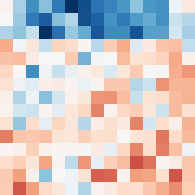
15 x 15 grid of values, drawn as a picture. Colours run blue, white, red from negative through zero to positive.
The ninth with the lowest average is the top middle. Overall the values sit about 50% of the way up the scale. A horizontal seam about 20% of the way down splits the table, and the bottom part is higher. There are no regular stripes.
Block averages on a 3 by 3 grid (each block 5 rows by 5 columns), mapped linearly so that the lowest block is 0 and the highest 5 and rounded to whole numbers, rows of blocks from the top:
1 0 1 / 2 4 4 / 4 4 5
